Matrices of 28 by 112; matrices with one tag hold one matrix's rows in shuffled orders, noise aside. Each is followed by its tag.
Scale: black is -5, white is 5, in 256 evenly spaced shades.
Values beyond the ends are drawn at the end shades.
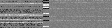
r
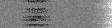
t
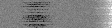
t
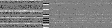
r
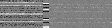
r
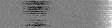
t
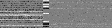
r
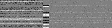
r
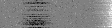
t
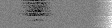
t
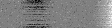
t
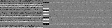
r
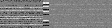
r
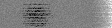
t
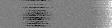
t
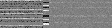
r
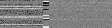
r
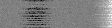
t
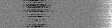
t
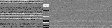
r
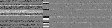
r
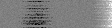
t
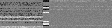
r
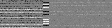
r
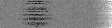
t
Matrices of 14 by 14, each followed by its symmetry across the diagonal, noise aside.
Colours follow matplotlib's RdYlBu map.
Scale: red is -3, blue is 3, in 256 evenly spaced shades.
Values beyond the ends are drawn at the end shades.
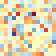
antisymmetric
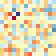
antisymmetric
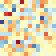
antisymmetric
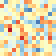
antisymmetric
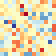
antisymmetric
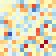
symmetric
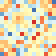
symmetric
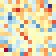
antisymmetric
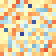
symmetric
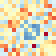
symmetric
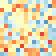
antisymmetric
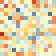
symmetric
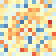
symmetric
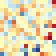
antisymmetric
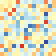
symmetric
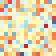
symmetric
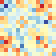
symmetric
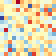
antisymmetric
